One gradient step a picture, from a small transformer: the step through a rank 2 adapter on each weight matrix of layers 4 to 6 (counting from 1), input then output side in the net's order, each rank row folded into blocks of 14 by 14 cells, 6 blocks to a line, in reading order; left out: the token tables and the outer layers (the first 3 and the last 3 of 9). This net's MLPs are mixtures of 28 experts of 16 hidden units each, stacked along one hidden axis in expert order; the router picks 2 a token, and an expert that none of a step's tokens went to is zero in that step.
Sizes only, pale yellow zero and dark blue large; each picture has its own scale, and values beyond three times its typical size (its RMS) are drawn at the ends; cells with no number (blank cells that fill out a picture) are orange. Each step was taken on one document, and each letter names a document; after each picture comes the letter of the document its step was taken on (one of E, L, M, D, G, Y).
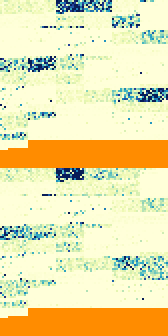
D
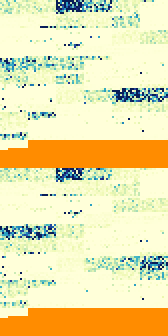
D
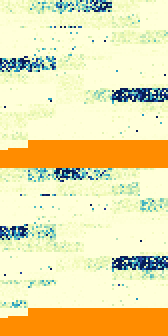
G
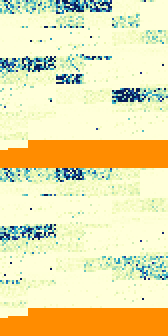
D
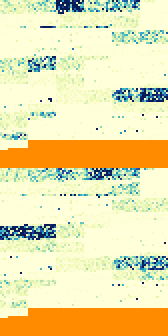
G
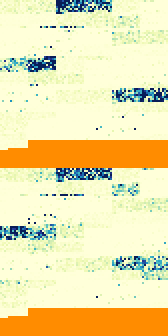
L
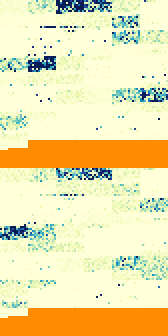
L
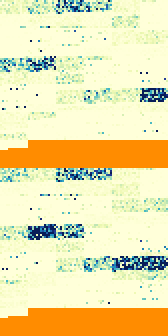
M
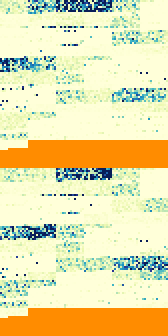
M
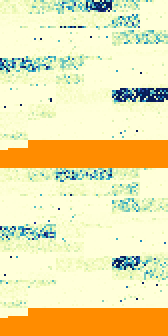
G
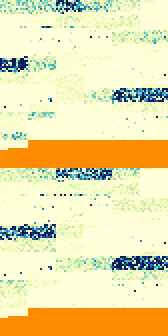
G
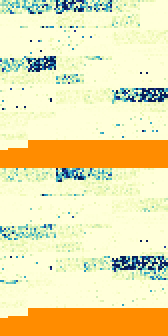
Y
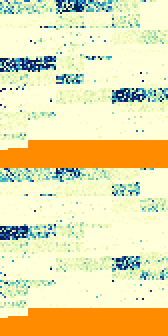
D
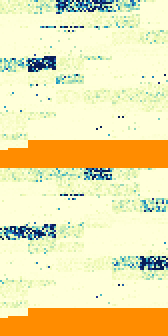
L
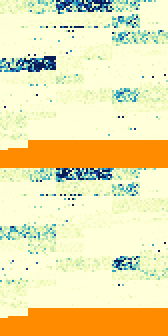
L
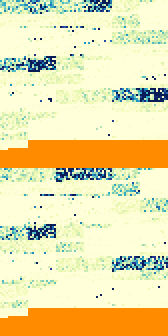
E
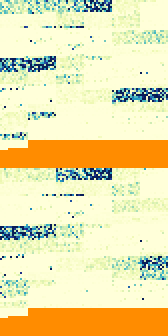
D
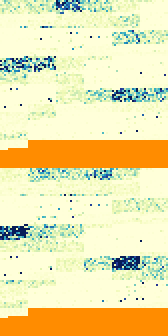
G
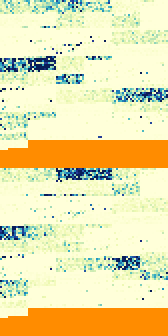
D
